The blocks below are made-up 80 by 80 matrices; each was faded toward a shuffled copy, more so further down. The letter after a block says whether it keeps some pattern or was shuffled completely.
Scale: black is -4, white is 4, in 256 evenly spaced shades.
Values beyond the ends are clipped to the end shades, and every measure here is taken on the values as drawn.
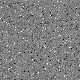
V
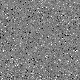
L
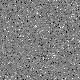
V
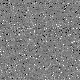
L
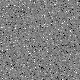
V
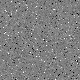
V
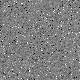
V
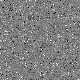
L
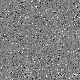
L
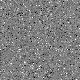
L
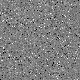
L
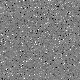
V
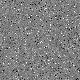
V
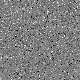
V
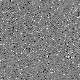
L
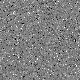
L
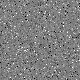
V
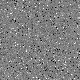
V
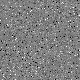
V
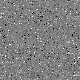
L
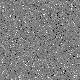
V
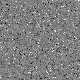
V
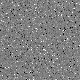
V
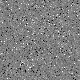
V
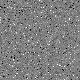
L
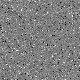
V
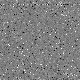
L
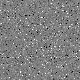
L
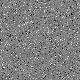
V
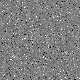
V
